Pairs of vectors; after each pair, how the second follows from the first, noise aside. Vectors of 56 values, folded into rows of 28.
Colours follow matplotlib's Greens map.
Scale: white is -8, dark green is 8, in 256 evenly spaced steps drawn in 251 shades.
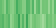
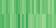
copied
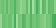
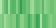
shuffled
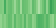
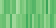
shuffled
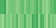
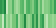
scaled up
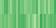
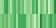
scaled up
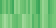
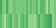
shuffled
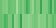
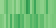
shuffled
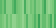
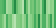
scaled up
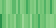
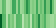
scaled up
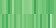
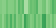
shuffled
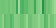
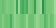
copied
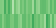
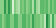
scaled up
